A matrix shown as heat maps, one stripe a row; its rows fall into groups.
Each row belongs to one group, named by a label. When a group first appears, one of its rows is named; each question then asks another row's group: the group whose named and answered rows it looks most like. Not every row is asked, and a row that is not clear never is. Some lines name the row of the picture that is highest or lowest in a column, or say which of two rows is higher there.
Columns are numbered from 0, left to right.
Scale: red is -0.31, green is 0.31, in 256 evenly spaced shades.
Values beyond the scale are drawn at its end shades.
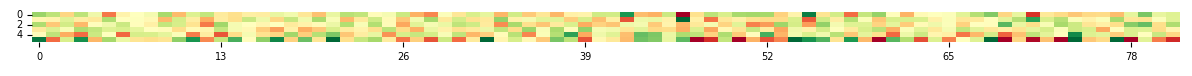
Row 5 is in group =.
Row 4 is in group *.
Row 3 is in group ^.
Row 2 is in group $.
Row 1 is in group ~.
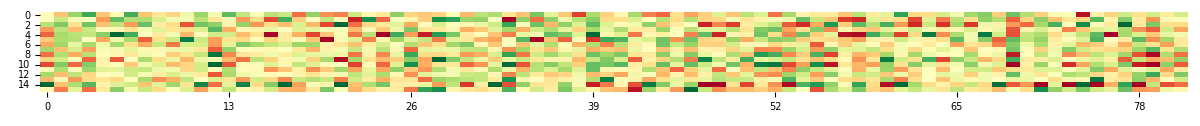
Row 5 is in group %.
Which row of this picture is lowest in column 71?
14
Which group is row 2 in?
^
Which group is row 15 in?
~
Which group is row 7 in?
$
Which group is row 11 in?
^
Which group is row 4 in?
^
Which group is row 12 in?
$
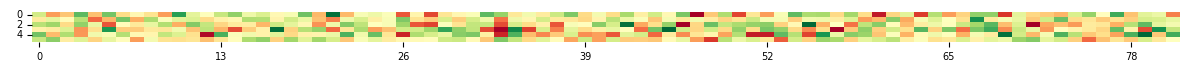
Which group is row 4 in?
$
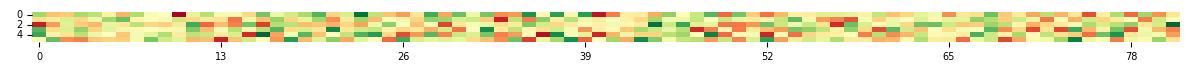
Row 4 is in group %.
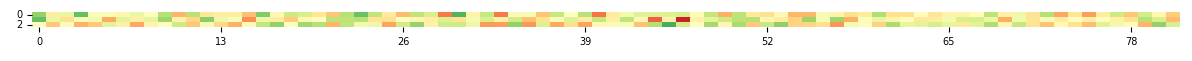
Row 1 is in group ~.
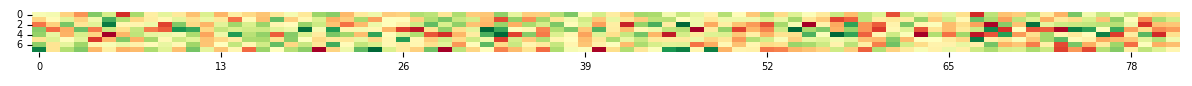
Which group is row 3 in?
=
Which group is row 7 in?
%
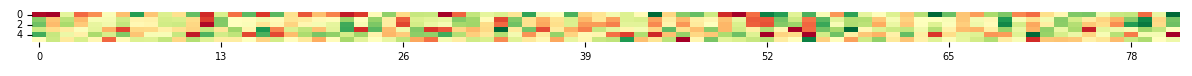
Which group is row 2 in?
$
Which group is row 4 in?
~
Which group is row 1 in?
$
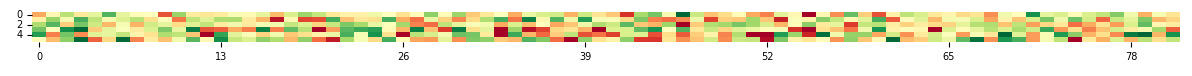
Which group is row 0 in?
~
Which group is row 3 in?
%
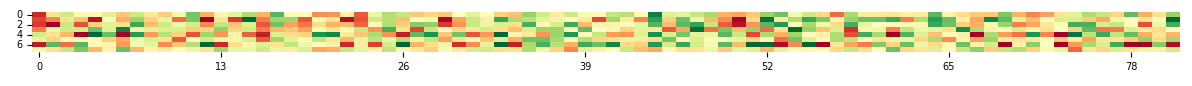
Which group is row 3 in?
^
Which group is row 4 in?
*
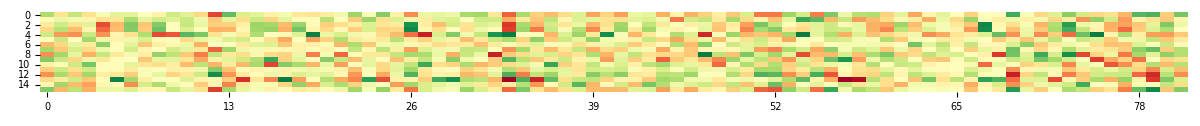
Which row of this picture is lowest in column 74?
8
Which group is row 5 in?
^
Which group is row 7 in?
$
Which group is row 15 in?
$
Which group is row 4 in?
=
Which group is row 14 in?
*
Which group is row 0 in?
$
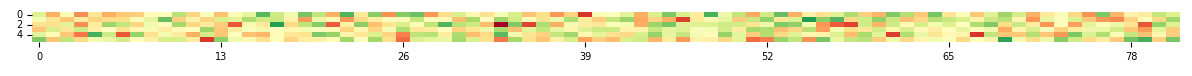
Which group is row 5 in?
$
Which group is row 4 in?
*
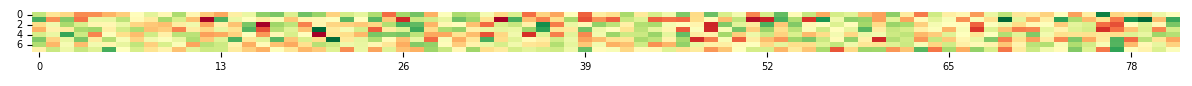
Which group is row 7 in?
^
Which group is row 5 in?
=
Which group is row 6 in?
~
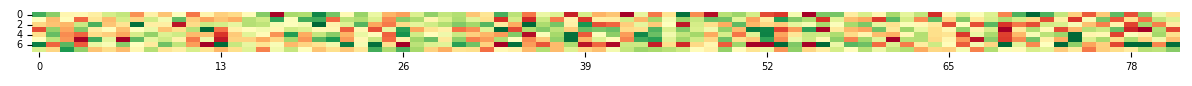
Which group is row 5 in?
*
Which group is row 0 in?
~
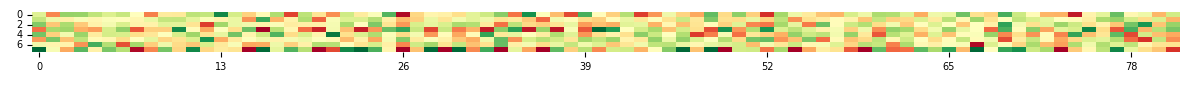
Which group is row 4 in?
=
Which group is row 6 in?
*
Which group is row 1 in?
%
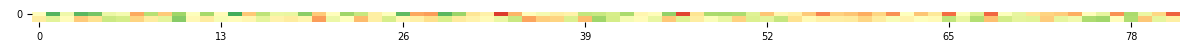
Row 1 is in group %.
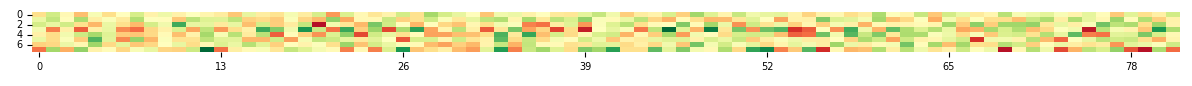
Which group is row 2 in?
%
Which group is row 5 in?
*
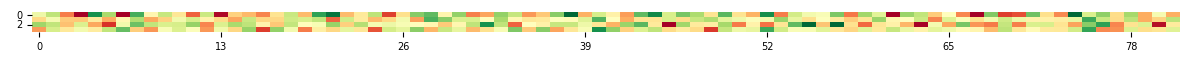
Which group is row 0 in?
*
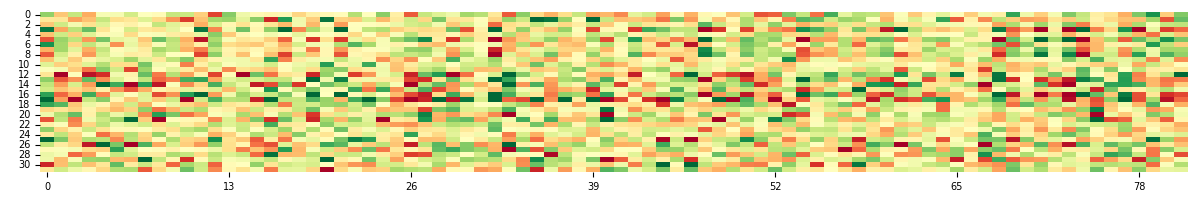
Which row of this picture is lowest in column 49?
17
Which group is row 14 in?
*
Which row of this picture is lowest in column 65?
29
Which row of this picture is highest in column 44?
30
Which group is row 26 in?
*
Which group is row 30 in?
~
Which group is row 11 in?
*
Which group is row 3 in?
=
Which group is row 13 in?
=
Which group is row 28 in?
%
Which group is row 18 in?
~
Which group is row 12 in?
~
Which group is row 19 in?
=
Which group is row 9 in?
%
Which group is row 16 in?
=
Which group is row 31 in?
%
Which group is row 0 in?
$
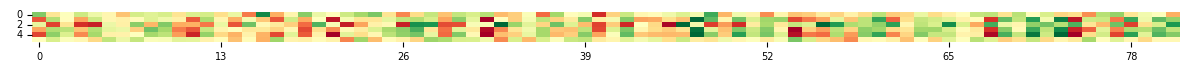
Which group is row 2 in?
~
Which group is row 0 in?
%
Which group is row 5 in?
^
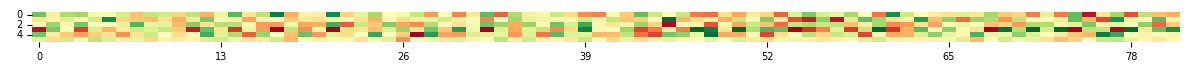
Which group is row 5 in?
*
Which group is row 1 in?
^
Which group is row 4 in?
%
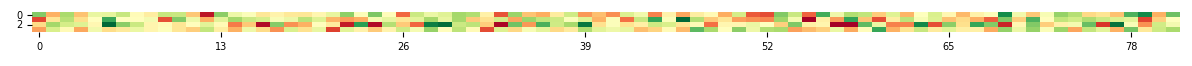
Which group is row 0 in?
$
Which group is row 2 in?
^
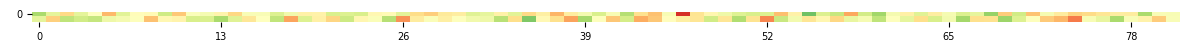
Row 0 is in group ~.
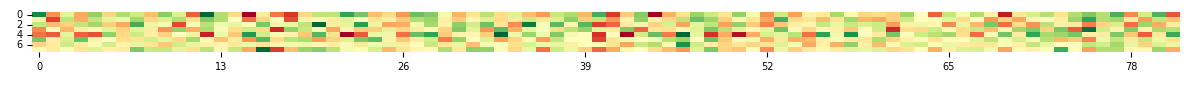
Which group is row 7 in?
%
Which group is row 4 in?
~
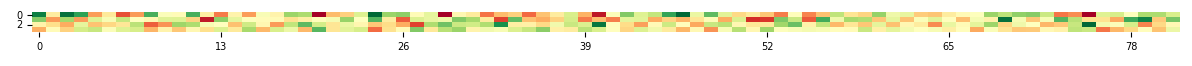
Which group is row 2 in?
=
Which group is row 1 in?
$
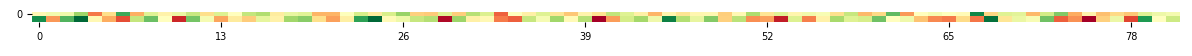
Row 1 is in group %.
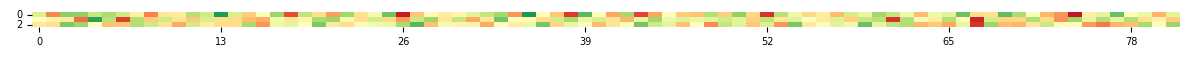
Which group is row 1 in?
*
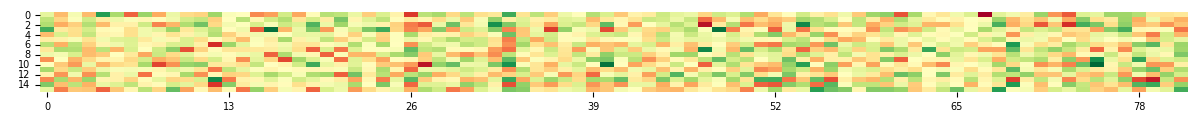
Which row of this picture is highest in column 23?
3
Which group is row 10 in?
=
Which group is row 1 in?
=
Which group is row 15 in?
~
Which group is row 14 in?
$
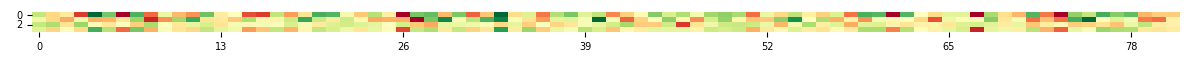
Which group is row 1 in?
=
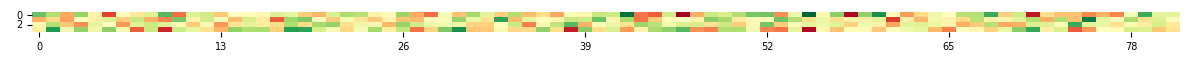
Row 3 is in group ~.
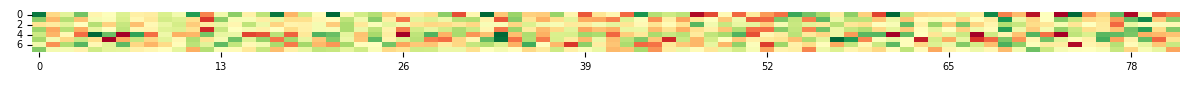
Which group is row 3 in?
$
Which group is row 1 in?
$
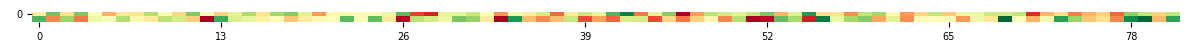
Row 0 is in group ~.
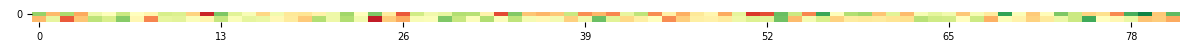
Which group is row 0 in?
$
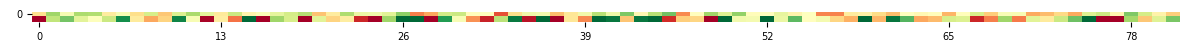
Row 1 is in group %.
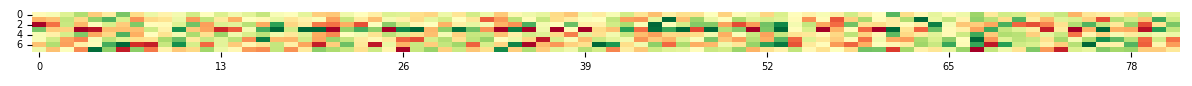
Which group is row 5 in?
%
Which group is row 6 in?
%
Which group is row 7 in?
*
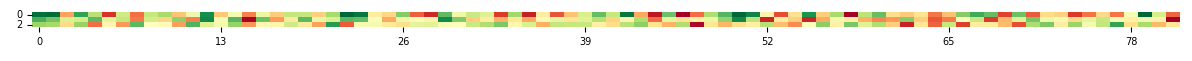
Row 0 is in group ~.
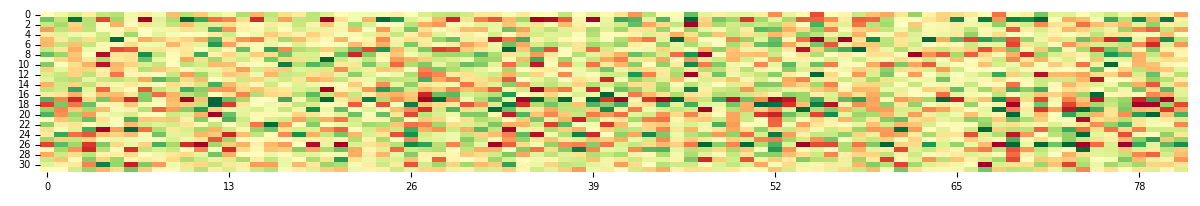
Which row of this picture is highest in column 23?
17
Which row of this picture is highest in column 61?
23
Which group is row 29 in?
=
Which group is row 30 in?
*
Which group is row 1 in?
%
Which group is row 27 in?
*
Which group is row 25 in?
$
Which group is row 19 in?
=
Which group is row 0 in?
~
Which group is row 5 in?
^
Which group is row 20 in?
$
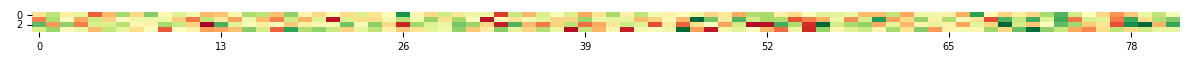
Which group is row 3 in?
~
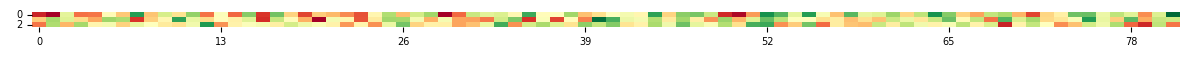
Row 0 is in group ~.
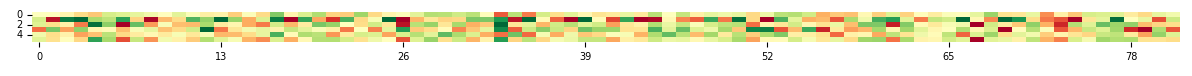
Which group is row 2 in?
*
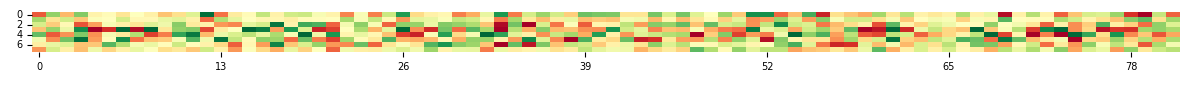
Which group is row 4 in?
=
